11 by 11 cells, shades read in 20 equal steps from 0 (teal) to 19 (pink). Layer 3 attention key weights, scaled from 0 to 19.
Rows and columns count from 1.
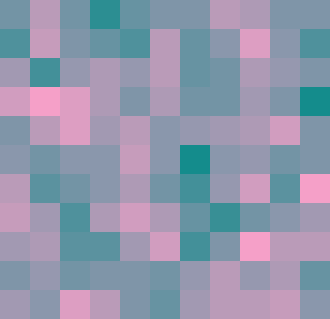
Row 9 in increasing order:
4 6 6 9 12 12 13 14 14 16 19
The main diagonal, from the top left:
8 15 11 13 14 10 4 3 19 13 10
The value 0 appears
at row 4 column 11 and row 6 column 7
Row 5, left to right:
9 14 17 12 14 10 11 12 13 16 9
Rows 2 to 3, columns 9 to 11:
17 10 5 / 13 11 9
